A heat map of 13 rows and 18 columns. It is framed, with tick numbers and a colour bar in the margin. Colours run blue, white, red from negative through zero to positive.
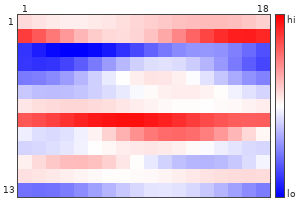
Histogram: bell-shaped. Grain: streaks across. Ninth with the highest average: centre. Average level on the scale: 50%. Slope: none.
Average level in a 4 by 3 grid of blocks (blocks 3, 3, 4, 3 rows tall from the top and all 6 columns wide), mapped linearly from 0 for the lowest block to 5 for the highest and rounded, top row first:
224 | 021 | 454 | 222
